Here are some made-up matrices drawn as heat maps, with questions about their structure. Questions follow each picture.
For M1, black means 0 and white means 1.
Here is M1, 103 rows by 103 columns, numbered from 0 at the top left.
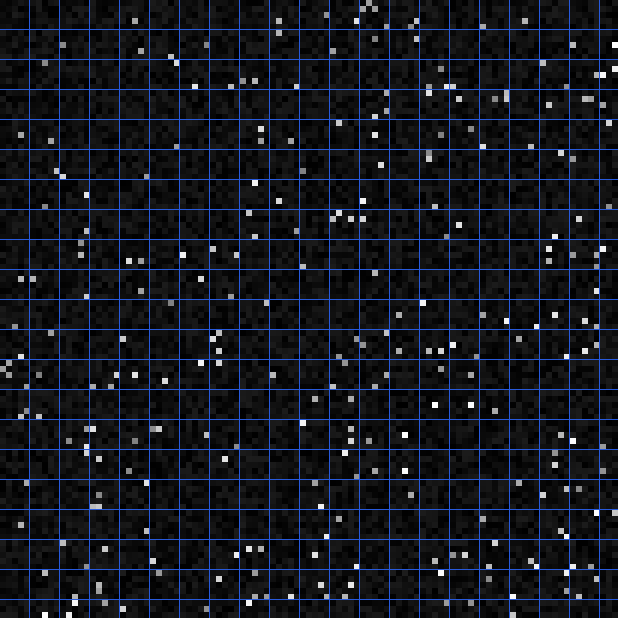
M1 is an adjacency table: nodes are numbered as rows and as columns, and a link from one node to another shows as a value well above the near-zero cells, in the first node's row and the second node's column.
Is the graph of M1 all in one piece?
no
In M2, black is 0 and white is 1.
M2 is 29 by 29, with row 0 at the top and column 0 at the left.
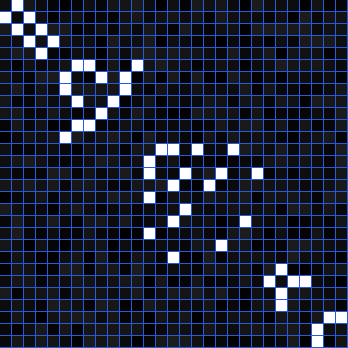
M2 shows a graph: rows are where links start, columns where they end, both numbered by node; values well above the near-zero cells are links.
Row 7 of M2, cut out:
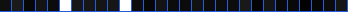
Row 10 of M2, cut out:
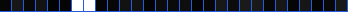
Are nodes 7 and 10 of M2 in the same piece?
yes
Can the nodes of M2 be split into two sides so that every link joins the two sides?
yes
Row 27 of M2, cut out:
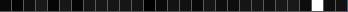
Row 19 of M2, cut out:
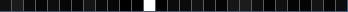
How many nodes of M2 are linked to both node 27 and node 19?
0
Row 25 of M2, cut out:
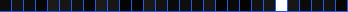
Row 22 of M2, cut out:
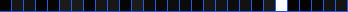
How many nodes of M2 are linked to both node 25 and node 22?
1
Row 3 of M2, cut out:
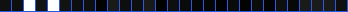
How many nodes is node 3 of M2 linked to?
2
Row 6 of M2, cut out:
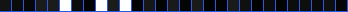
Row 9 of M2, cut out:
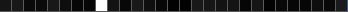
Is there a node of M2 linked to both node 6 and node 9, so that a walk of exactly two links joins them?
yes
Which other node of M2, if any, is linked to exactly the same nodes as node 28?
node 27
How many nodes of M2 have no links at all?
0
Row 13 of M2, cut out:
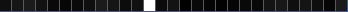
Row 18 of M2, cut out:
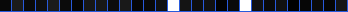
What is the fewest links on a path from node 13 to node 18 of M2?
3
